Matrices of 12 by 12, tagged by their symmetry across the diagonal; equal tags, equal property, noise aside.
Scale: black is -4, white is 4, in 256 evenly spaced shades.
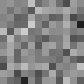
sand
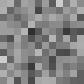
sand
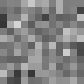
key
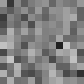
key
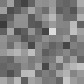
sand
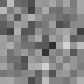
sand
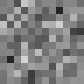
sand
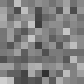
key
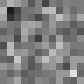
sand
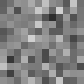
key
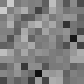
sand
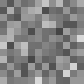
sand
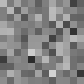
key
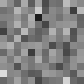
key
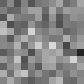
key
